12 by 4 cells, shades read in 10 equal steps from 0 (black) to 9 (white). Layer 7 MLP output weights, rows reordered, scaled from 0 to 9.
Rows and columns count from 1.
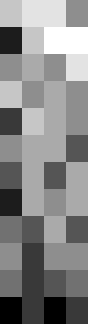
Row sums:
28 26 24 23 20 20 18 18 16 17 13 4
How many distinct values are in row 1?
3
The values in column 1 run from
0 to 7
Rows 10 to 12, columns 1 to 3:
5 2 5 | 4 2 3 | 0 2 0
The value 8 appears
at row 1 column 2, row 1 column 3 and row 3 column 4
